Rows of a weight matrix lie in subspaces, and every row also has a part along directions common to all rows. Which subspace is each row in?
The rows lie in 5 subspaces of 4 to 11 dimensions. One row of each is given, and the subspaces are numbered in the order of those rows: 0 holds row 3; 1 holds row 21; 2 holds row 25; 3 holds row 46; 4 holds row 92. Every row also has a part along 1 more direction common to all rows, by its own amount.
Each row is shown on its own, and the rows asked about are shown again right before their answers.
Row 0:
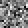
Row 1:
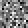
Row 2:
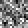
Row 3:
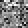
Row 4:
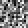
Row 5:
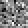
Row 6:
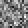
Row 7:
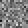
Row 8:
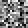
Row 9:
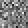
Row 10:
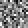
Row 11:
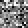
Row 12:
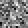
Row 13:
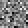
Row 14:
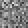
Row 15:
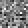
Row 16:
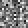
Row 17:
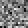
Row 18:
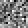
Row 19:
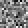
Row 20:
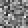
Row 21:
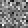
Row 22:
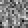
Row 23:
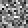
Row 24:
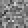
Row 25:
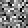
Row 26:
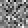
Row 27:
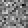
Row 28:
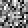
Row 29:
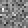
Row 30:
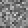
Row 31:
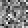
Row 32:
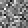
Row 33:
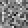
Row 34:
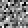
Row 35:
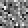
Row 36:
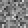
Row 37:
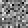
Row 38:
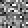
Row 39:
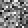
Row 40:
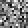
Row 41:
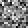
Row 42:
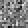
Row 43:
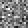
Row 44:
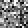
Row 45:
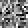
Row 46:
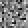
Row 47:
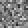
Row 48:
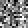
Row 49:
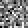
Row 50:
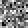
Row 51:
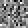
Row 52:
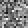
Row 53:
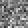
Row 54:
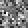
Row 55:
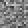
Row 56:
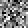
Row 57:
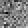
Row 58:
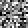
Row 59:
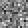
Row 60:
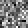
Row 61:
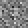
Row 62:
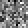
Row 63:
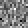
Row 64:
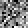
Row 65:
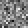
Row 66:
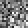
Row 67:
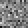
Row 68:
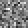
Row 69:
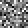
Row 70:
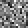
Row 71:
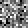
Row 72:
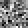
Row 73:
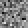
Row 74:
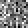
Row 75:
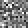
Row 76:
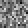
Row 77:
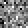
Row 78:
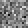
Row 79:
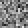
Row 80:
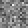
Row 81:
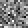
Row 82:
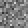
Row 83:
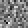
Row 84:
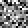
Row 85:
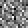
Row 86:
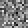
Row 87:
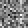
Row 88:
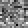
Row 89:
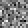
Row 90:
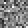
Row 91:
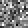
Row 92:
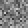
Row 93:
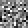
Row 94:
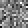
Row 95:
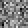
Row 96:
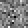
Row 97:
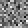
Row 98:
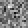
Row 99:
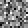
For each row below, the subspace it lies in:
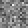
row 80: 2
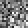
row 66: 3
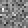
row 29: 2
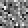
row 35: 1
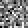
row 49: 3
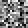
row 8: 2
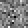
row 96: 2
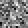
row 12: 1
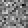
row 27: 3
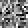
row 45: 2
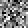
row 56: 3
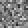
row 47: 3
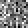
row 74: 1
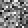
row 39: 0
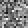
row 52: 3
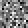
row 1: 3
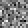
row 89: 4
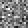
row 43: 3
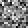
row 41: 0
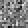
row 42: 3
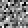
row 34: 3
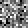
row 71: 2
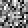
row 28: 4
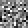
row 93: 3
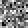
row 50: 1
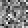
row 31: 1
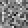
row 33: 3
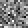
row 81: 1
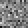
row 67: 3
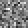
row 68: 3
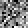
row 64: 3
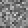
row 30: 3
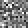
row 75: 0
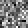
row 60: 4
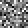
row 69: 2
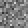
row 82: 3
